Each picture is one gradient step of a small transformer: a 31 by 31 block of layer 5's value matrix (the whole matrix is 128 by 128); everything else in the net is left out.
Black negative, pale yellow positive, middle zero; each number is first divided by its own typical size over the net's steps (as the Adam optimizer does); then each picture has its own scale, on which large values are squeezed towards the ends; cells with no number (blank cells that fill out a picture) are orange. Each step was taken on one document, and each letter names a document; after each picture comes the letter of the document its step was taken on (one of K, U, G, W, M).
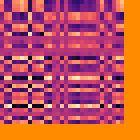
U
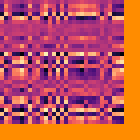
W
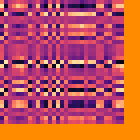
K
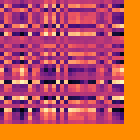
W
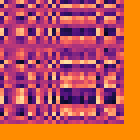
K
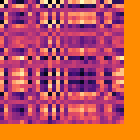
W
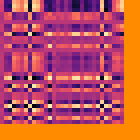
U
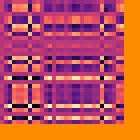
U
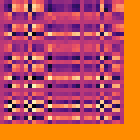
U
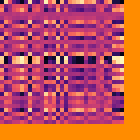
W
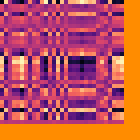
W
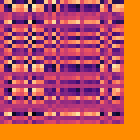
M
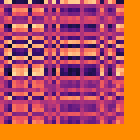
M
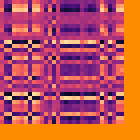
M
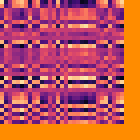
K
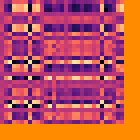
U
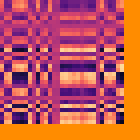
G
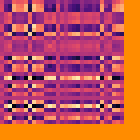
U
